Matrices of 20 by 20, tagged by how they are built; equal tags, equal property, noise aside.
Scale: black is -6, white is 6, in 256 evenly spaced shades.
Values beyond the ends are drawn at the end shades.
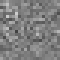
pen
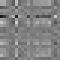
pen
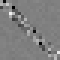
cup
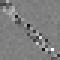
cup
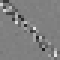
cup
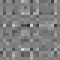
pen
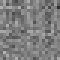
pen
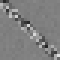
cup
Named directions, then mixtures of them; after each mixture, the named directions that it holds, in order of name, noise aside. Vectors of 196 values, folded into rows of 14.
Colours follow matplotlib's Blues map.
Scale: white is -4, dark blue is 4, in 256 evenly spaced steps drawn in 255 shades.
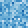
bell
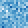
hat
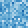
bell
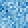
hat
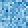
bell, hat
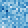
hat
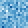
hat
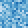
bell, hat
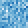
bell, hat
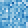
bell, hat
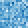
bell, hat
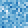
hat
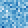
hat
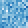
bell, hat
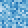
bell, hat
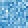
bell, hat
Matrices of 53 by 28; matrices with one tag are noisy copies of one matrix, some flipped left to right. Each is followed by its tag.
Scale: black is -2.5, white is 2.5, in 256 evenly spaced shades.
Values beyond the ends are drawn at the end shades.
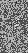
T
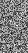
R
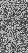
T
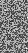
R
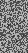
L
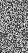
L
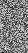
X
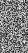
L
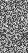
L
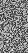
X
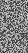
L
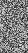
X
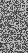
R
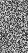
L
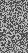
L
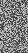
X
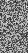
L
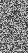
R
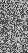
T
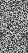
L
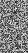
R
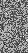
X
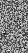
L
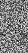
L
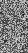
T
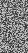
X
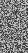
R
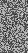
X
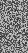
L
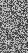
R
